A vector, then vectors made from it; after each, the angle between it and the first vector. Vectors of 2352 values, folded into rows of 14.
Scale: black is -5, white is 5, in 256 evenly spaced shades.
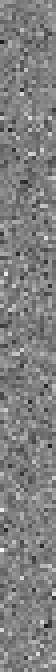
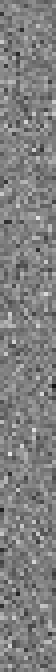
partly opposed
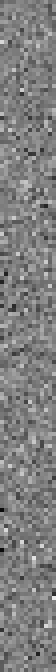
nearly opposite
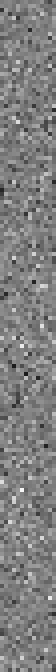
orthogonal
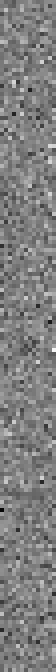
partly opposed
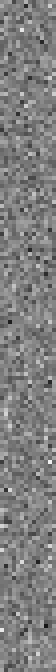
partly aligned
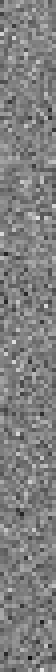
partly opposed
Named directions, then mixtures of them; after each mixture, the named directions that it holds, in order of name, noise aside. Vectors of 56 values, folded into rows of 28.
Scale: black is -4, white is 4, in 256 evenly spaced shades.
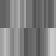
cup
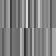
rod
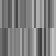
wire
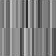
rod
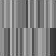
cup, rod, wire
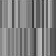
wire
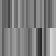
cup, wire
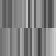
cup, rod, wire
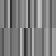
rod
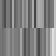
cup, rod, wire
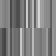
cup, rod, wire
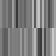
wire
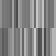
wire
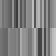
wire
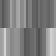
cup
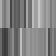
cup, rod, wire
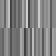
rod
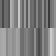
cup, rod, wire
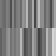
cup, rod, wire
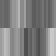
cup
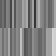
cup, rod, wire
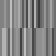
rod, wire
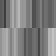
cup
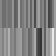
cup, wire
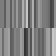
cup, rod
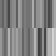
cup, wire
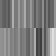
cup, wire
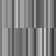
wire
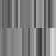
cup, wire
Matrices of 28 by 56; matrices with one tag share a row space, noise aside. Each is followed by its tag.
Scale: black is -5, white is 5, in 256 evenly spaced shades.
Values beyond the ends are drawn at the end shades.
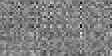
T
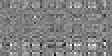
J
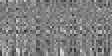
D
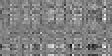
J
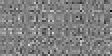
T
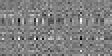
T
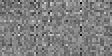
T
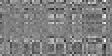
J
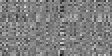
D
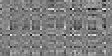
J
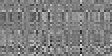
T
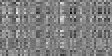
D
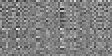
D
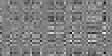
J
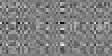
D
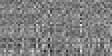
T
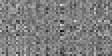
D
